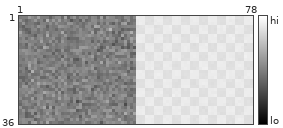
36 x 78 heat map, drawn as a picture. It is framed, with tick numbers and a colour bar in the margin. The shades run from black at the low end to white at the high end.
The table splits into one row of 2 panels. Panel 1,1: middling, fine-grained. Panel 1,2: very high, checkered, faint in contrast.
